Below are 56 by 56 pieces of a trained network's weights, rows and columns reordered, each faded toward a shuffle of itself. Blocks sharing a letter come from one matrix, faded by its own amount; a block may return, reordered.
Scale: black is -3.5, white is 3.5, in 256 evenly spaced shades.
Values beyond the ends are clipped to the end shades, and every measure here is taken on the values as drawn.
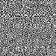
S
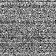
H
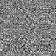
S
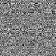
S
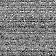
H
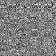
S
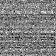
H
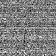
H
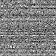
H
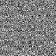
S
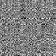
S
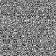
S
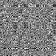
S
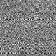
S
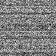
H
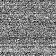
H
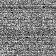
H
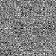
S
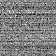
H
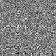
S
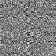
S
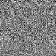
S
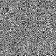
S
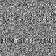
S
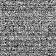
H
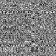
S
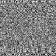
S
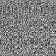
S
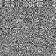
S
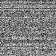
H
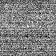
H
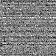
H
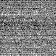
H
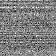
H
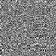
S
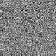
S
